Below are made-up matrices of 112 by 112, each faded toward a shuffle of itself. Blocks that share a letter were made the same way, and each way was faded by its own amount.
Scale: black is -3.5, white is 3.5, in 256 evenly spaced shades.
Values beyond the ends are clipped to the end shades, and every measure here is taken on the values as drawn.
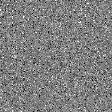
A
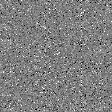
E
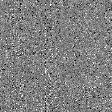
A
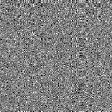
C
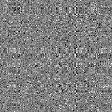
C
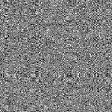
C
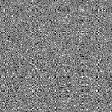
C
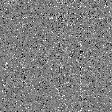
E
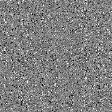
A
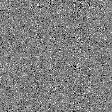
A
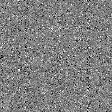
A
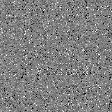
E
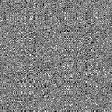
C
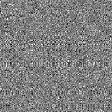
C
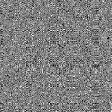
C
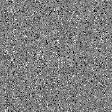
A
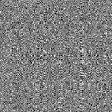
C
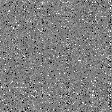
E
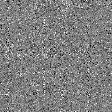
A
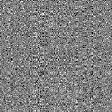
C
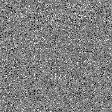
A
